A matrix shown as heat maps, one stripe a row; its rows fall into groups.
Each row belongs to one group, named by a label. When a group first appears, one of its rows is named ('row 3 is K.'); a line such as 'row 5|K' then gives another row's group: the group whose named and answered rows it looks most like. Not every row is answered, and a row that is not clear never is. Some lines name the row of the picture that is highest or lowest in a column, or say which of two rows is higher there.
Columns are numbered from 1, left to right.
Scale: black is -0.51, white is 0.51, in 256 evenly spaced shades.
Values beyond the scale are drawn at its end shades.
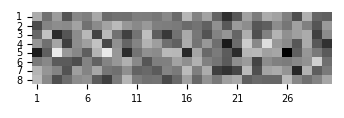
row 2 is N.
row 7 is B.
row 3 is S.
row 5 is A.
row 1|B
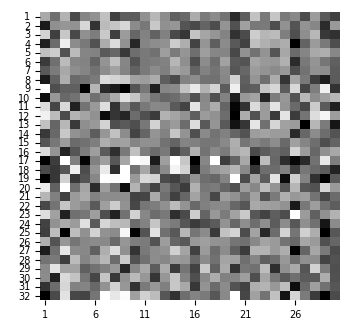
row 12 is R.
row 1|B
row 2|N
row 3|B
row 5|R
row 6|A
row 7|A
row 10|N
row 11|B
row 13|B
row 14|A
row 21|S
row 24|N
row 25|S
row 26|B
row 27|A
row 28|S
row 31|A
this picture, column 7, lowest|12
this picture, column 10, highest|17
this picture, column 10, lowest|25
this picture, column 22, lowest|17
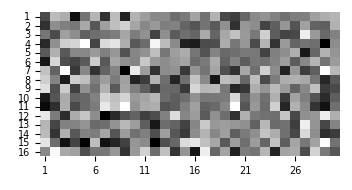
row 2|N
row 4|N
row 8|S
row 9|B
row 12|R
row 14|B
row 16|R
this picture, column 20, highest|11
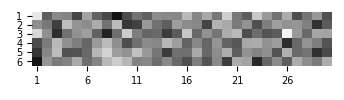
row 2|S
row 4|A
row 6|N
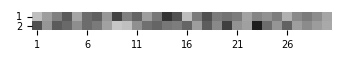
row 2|N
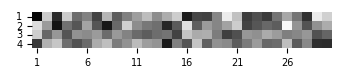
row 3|B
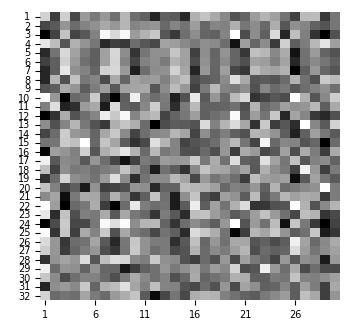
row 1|B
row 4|R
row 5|A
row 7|A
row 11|S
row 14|A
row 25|B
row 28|N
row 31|N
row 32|B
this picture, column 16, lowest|7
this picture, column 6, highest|10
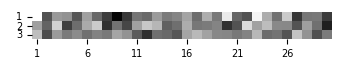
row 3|B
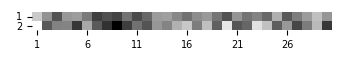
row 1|R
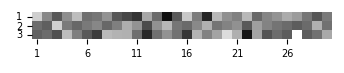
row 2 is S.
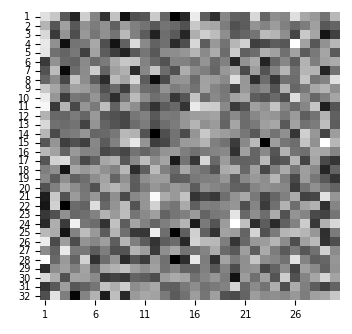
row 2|B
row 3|B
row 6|N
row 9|R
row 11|B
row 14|B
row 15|N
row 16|R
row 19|B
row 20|A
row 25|S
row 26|B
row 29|N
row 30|R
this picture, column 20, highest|24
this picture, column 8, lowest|4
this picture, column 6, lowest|28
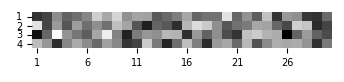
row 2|B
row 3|A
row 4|S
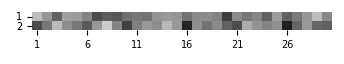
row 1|R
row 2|A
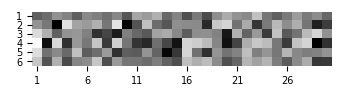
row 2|S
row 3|R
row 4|B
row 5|S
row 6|B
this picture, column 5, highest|5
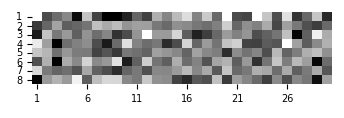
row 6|S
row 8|N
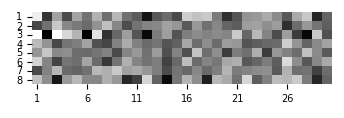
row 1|B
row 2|A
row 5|R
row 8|S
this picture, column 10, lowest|8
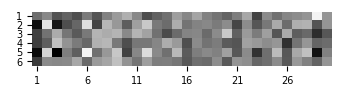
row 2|S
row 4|A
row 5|S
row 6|N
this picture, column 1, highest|1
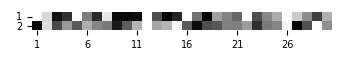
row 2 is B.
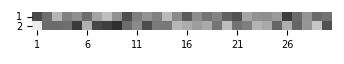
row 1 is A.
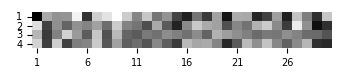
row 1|N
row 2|B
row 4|B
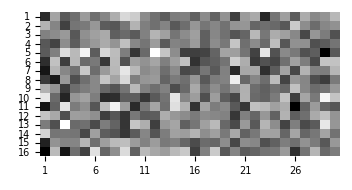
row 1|N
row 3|B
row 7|N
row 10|R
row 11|A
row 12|R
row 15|N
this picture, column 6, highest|16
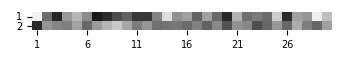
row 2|N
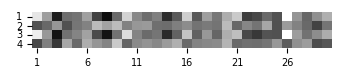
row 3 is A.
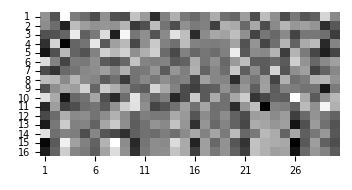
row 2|S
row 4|S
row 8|R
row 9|N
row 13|A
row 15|A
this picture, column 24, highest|7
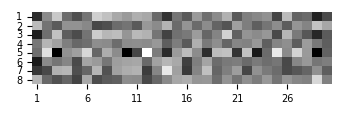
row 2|R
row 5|S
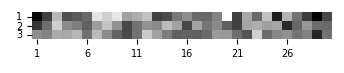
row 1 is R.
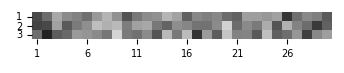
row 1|A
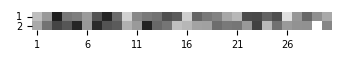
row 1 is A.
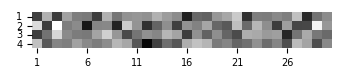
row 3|A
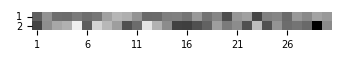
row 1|N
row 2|N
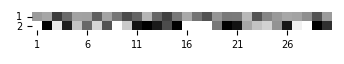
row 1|S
